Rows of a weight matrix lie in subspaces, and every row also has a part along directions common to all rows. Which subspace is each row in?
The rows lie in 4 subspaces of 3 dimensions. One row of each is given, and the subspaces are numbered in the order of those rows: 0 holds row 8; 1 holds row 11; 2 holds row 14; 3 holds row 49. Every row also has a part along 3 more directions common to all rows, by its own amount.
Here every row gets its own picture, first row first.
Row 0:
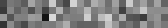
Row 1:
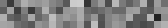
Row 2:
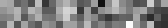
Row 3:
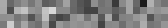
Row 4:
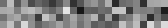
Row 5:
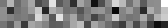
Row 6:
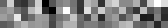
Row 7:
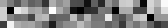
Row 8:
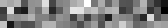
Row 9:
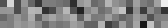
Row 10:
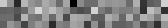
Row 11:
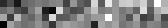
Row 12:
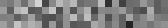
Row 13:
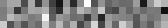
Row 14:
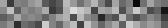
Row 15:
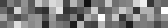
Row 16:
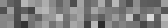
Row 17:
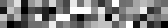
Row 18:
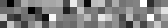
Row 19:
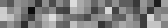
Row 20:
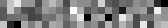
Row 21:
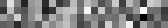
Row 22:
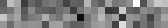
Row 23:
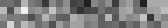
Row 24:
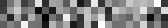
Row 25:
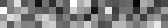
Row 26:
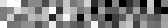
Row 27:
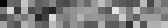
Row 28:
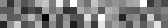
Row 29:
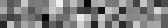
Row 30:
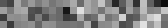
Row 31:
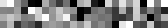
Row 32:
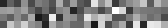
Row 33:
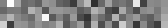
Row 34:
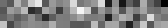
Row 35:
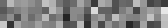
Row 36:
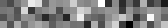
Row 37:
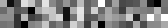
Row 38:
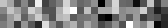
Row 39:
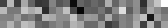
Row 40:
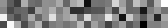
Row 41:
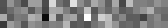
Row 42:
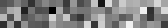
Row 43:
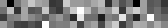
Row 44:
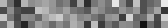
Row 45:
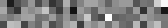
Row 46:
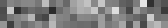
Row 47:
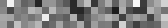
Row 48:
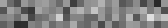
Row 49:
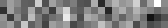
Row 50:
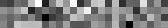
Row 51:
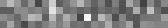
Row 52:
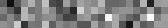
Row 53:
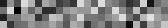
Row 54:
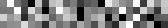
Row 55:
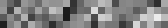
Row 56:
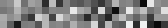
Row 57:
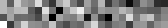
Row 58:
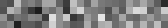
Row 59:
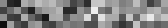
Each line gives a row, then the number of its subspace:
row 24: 3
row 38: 2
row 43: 2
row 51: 1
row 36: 1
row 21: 1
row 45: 2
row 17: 0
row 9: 0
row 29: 2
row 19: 3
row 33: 2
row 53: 0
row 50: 1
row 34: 1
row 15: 2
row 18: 3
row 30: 3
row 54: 2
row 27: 0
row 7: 0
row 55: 3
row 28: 0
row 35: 2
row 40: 3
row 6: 1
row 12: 1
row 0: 1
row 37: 3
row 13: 2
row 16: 3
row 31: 1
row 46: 0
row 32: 0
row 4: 0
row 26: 1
